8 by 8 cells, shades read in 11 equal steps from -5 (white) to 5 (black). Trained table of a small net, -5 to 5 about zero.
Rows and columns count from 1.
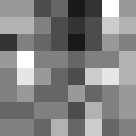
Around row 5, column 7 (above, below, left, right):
0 0 -3 -2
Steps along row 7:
same down same up down up down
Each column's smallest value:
-2 -5 -1 -2 -1 -3 -5 -2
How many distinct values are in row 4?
5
